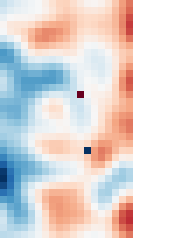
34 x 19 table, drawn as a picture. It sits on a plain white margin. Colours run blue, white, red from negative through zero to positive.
Slope: up to the right. Lone odd cells: 2, 1 higher and 1 lower than their neighbours. Grain: blotchy.
